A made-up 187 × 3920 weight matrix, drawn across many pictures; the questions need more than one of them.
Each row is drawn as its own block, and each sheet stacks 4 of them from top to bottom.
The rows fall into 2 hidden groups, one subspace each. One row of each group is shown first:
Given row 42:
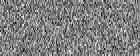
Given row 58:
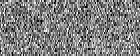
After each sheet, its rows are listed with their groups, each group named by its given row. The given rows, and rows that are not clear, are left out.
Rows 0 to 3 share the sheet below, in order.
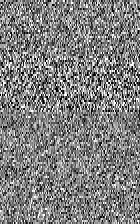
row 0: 58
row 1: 42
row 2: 58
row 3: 42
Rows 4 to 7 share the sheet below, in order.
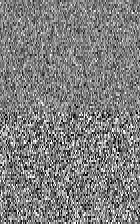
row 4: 42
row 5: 42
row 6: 42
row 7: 58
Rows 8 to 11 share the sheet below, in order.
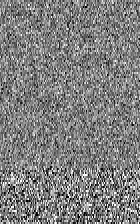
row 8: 58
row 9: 42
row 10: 42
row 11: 58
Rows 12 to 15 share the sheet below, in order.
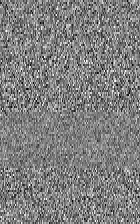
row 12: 42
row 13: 58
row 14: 42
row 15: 58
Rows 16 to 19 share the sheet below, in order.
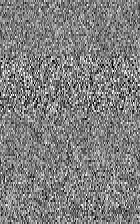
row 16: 58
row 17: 58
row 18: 58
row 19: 58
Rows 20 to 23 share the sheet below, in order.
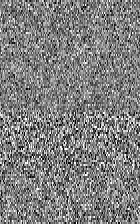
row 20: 58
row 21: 58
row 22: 42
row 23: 58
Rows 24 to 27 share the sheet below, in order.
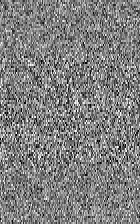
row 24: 42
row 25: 58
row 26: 42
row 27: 58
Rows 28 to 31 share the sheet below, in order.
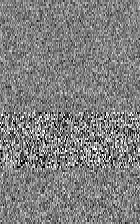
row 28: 58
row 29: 42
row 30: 42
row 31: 42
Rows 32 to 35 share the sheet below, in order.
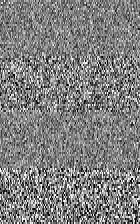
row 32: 58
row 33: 58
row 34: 42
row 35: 42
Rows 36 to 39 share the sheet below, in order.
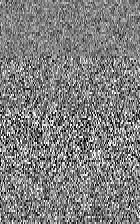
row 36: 42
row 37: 58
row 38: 58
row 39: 58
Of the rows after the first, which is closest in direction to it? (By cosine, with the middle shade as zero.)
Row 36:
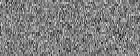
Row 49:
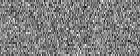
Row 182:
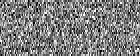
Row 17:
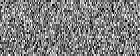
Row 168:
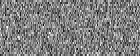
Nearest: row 182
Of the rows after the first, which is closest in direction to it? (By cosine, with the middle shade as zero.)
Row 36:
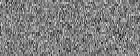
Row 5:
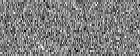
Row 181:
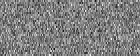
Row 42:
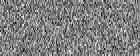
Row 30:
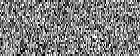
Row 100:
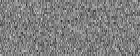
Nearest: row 5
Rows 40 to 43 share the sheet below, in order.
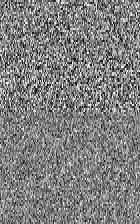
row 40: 42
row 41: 42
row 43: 42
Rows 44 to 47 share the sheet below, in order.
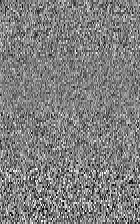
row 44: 42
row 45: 42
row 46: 42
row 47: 42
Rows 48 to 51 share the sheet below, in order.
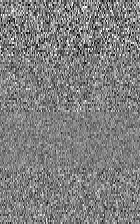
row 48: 58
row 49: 58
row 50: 42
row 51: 42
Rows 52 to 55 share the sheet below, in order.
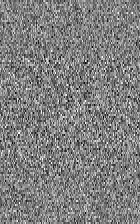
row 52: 42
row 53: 58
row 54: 42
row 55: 58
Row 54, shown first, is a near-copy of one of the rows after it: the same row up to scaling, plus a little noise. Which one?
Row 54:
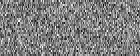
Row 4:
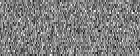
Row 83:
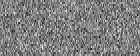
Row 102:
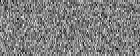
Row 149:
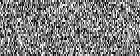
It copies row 149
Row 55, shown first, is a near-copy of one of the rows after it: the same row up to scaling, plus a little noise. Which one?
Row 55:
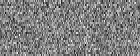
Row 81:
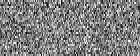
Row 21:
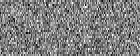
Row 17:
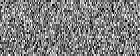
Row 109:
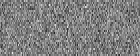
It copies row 81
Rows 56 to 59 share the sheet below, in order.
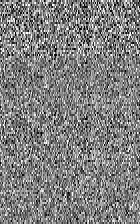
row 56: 58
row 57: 58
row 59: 42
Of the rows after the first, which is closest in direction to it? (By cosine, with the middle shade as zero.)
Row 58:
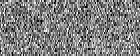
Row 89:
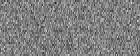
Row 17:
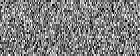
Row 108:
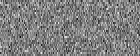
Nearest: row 89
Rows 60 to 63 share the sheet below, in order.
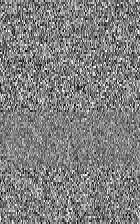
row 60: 42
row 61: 42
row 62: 58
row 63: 58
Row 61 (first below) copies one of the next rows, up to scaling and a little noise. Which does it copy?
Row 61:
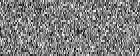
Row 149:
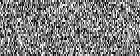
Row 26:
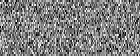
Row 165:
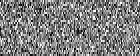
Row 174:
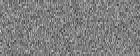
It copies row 165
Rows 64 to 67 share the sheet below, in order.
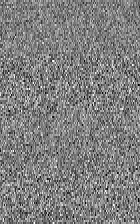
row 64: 58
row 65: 58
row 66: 58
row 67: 42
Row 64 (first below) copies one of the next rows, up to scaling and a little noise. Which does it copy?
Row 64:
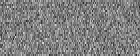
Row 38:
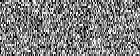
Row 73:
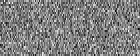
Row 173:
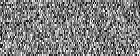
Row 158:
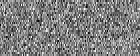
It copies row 173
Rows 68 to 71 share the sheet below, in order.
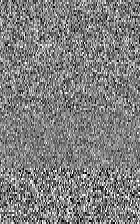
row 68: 42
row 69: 42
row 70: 58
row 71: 58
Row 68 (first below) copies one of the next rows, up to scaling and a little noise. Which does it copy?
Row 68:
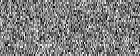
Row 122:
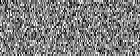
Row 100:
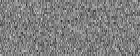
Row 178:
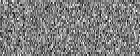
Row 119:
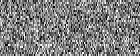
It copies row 119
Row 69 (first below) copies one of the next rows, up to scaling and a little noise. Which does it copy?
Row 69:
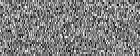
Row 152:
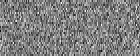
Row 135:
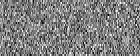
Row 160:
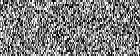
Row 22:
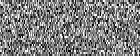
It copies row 22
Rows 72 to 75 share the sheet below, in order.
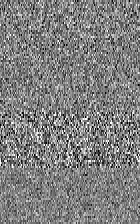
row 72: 58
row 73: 58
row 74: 58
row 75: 58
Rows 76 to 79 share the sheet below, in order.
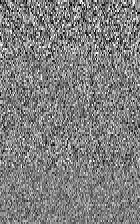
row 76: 42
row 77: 58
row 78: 58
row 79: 58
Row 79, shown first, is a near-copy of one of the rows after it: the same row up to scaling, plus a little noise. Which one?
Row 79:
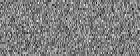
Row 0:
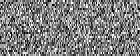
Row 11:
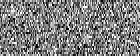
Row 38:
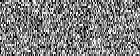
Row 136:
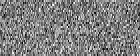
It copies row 0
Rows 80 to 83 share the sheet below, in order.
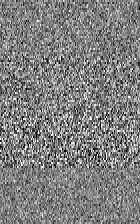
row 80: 58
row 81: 58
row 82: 42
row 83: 42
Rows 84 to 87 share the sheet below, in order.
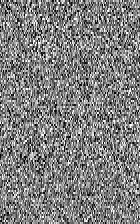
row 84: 42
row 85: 58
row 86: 42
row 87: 58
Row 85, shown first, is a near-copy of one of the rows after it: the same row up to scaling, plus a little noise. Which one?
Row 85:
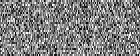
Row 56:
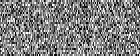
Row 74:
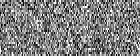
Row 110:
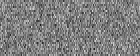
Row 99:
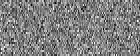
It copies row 56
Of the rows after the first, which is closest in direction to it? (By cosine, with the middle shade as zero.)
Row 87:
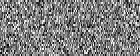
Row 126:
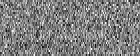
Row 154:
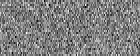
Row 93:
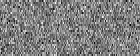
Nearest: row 93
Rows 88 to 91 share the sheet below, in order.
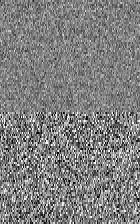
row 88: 42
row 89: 58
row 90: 58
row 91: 42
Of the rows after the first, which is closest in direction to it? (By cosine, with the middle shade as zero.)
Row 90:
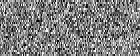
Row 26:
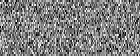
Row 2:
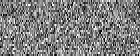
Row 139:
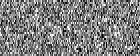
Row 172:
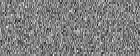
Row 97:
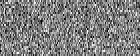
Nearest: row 97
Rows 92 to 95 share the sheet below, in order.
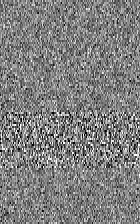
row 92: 42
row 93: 58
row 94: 42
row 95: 58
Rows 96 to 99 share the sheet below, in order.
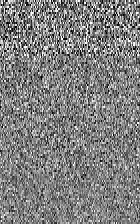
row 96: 58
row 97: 58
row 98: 42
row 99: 58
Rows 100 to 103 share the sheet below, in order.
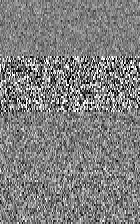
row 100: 42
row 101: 58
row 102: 42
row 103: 42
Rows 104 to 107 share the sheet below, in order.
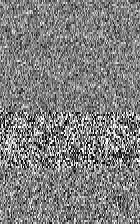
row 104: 42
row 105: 42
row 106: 58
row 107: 42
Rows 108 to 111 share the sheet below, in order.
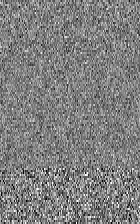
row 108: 42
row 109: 58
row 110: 58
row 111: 58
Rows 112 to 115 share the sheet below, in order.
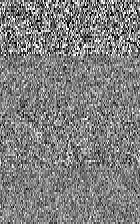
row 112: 58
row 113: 42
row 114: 58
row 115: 58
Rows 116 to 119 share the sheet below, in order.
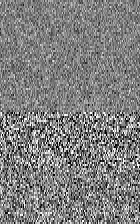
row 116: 42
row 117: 58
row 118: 42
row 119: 42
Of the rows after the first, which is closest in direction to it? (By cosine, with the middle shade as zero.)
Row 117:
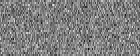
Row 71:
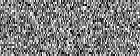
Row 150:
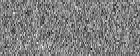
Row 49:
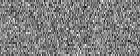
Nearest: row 49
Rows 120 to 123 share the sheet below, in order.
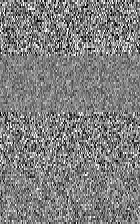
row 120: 58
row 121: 42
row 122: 42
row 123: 58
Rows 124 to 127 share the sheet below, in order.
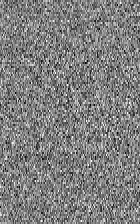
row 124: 42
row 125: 58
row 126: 42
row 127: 42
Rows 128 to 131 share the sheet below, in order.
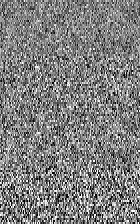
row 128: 58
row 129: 42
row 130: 58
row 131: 58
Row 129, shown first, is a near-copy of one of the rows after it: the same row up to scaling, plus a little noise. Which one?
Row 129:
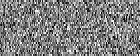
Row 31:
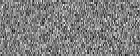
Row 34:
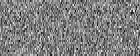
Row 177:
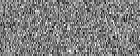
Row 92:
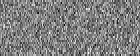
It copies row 177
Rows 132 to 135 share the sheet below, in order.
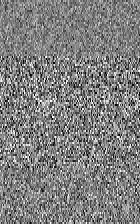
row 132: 42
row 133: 42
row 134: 58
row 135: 42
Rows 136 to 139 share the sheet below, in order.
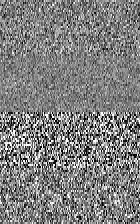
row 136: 58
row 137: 58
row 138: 58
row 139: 42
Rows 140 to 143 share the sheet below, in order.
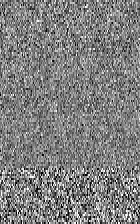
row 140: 58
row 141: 58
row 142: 58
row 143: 58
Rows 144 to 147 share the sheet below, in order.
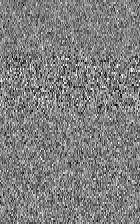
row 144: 42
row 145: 42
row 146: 42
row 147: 42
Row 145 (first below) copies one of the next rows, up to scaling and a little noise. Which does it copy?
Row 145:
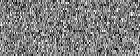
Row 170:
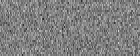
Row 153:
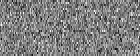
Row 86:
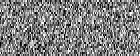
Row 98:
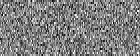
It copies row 153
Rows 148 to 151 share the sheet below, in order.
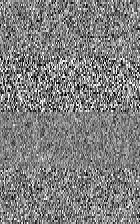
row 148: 58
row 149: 42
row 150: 42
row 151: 58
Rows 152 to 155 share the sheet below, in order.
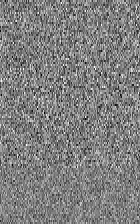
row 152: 42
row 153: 42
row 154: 58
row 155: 42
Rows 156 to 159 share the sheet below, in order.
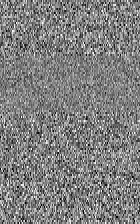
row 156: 42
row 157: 58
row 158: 58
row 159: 42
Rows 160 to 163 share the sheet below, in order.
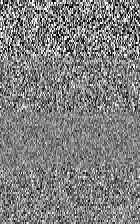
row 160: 42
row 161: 42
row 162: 42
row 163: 58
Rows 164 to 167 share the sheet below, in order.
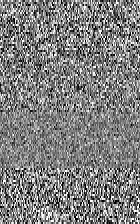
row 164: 58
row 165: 42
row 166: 42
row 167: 42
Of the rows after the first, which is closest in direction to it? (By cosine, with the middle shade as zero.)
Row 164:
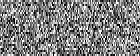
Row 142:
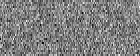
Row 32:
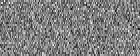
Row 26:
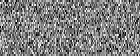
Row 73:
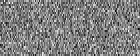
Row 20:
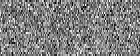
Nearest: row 142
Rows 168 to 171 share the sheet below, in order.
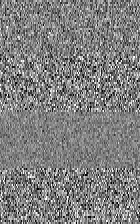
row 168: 42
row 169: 42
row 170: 42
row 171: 58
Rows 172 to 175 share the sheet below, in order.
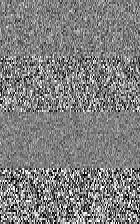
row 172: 42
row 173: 58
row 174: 42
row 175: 58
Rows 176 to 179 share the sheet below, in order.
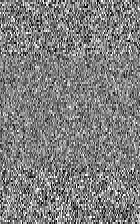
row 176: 58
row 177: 42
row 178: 42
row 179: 58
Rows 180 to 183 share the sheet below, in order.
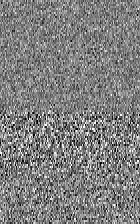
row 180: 42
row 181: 42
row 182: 42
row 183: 42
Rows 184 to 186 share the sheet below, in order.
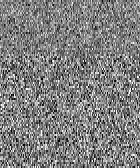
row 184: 58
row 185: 58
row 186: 58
